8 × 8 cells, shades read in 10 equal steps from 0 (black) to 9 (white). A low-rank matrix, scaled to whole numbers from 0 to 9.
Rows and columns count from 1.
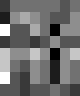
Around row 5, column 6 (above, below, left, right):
5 1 5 5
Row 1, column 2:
4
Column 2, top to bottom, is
4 5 3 3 5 4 3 3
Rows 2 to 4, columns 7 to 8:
3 5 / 5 5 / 3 3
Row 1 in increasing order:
2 3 4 4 4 4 4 4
